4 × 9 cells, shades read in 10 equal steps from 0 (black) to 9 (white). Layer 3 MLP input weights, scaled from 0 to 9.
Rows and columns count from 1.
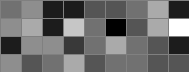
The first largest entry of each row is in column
8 9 6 4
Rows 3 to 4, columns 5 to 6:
4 6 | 3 4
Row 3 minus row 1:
-3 0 4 1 1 3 0 -3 0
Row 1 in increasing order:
1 1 1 3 3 4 4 5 6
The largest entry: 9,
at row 2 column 9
